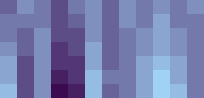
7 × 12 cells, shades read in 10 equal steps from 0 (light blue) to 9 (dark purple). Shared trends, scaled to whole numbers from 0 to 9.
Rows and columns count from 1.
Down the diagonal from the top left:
5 4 3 7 7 1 5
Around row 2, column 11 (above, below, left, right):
4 3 2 4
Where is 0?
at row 6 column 10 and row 7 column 10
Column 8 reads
3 3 4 4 4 4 4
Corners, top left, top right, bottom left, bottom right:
5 3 1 4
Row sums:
47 48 48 47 45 43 44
